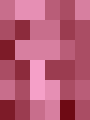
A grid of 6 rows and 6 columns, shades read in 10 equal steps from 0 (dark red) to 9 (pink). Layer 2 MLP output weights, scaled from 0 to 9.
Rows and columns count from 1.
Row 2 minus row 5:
-2 -2 -3 -2 -1 -1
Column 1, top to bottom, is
6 4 1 4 6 1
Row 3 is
1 7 7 7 5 4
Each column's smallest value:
1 2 6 3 0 4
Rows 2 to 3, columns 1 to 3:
4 2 6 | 1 7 7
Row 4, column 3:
9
